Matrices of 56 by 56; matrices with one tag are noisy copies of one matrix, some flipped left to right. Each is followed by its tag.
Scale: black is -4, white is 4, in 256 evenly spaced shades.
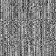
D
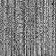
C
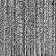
C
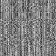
D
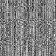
D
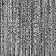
C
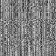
D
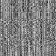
D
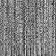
C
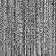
C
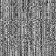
D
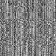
D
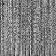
C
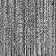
C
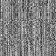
D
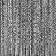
C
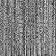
C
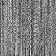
C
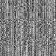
D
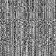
D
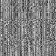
D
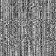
D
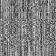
D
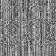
D
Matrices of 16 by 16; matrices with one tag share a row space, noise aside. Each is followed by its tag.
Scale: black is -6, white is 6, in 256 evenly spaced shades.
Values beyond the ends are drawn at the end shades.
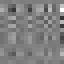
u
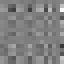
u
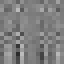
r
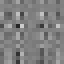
r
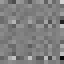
u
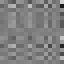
u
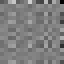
u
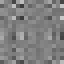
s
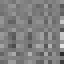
u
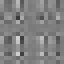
r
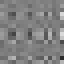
u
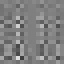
r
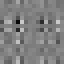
r
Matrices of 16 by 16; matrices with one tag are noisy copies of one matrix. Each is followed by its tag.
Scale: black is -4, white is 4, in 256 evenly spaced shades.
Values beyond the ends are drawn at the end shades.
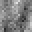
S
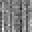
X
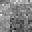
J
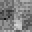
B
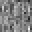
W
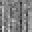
X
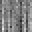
X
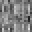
W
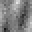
S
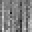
X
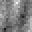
S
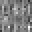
W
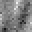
S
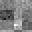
B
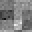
B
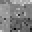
J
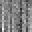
X
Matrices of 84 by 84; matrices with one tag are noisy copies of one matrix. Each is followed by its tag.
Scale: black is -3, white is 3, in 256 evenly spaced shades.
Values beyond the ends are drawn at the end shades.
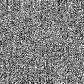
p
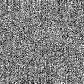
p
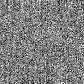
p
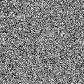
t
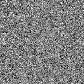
t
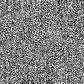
p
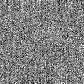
p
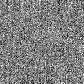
p
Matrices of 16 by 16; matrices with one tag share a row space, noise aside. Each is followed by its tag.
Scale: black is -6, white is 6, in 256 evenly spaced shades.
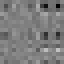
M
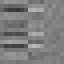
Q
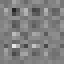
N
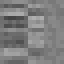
Q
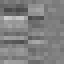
Q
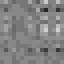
M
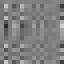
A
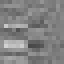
Q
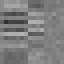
Q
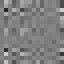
A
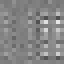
M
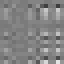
M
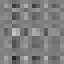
N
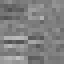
Q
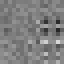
M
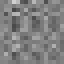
N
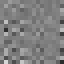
A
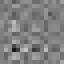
N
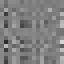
A
